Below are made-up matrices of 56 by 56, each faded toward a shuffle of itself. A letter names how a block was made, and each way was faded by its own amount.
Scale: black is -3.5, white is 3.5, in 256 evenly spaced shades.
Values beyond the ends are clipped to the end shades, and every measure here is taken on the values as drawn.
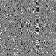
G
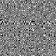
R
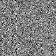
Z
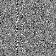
Z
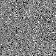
Z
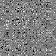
G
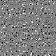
G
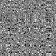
R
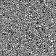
Z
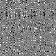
G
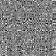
R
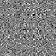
R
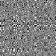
R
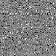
G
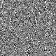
Z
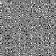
R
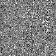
Z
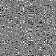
G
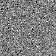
Z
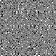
G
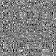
R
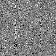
Z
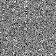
Z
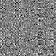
R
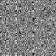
R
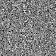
Z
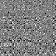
R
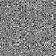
R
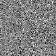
Z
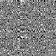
R
